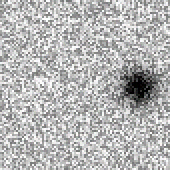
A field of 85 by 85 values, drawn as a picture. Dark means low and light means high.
Overall the values sit about 70% of the way up the scale. The middle right is the ninth with the lowest average. One dip sinks in the middle right. No single row or column stands out from its neighbours.
